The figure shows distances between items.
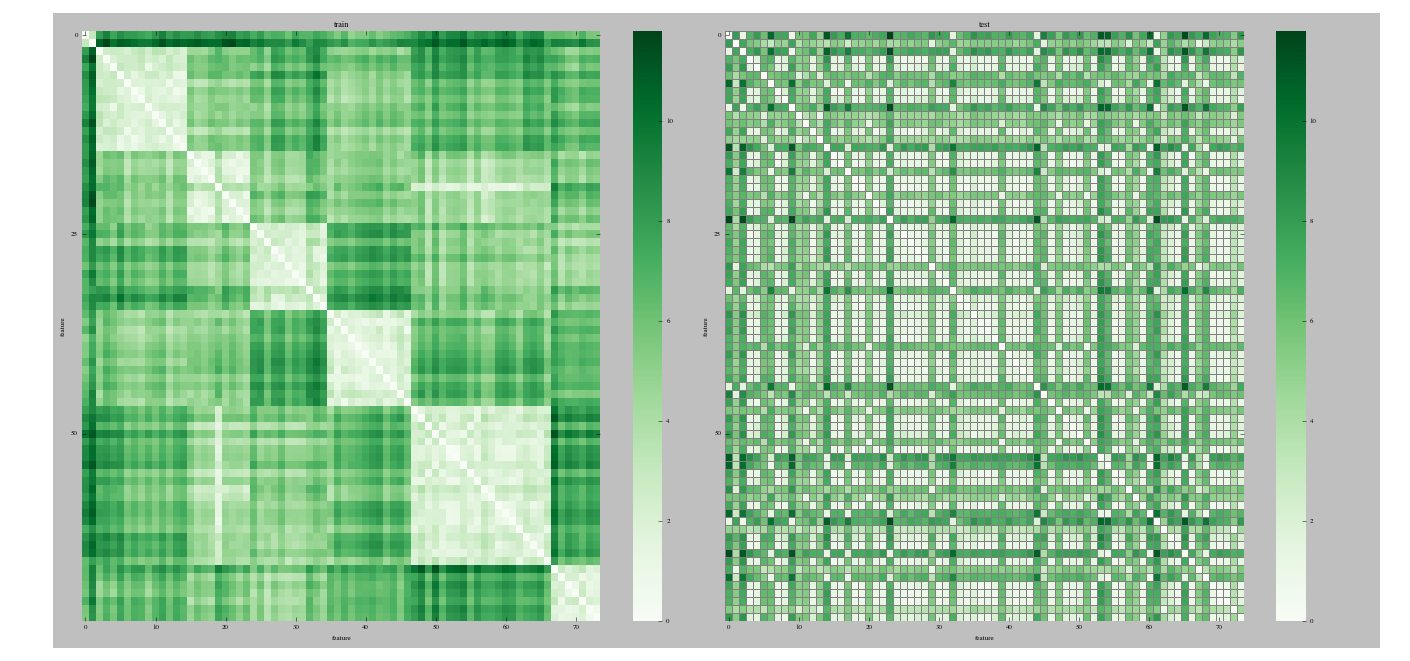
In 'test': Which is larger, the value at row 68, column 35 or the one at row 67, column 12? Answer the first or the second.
the first
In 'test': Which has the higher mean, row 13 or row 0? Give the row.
0
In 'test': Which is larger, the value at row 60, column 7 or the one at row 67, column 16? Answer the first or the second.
the first
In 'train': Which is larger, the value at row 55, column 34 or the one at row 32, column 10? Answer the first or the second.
the second
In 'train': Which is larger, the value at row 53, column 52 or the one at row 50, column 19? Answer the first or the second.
the second
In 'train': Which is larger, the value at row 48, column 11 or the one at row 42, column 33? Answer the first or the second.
the second
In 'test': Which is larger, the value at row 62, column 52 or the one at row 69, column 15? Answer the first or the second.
the first
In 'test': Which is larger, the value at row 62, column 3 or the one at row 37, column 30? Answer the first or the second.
the first
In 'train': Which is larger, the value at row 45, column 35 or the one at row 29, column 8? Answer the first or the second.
the second
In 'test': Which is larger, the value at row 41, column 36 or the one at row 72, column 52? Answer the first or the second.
the second
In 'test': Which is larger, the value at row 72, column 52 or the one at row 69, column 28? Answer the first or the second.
the first
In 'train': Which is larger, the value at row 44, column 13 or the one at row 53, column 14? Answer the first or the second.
the second
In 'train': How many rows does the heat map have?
74
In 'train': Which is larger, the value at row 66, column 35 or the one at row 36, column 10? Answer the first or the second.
the second
